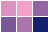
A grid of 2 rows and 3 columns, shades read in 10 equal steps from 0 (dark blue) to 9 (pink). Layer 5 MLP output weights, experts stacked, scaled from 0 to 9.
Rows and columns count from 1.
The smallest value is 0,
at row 2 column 3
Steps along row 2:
up down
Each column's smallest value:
4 6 0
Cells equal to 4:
1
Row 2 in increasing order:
0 4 6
